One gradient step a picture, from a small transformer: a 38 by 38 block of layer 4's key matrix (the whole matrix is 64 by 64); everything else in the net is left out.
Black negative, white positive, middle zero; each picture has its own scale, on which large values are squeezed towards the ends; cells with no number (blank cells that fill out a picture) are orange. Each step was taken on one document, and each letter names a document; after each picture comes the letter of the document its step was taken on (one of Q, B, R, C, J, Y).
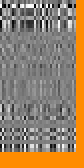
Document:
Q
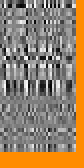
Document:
Q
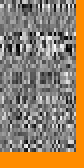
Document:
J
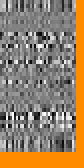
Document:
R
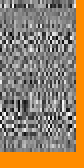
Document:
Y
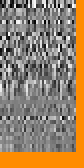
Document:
Q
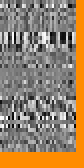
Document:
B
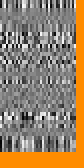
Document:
R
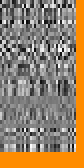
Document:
Q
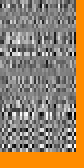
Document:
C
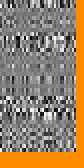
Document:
C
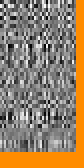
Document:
R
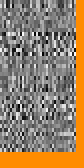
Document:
C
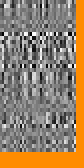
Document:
J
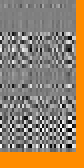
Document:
Y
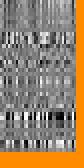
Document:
R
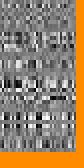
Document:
B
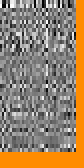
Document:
C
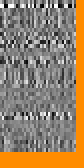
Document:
R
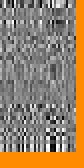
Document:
Q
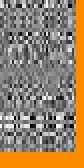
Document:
B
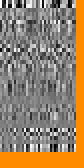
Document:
Q
